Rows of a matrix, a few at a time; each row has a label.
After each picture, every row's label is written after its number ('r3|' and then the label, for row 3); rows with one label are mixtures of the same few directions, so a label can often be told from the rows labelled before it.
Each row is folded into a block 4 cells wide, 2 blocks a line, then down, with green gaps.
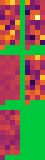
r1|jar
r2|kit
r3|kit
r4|jar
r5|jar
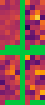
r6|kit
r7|kit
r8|kit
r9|kit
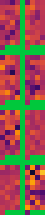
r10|jar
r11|kit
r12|kit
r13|jar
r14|kit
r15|kit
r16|kit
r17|jar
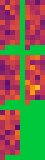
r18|jar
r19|jar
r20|jar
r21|jar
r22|kit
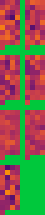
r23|kit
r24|jar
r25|kit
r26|jar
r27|jar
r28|kit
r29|jar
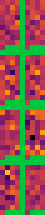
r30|kit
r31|kit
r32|kit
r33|kit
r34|kit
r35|jar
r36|jar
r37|jar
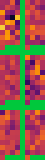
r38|kit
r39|jar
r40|kit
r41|kit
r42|kit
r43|jar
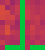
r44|jar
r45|jar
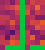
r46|jar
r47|kit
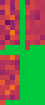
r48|kit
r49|kit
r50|jar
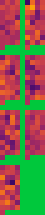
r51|kit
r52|kit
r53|kit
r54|jar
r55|kit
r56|kit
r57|kit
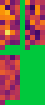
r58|jar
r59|kit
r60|jar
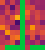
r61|kit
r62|jar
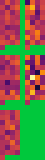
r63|jar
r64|kit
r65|jar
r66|kit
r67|kit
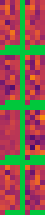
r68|kit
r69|kit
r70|jar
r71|kit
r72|kit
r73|jar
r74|jar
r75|kit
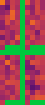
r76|kit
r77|kit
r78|jar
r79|jar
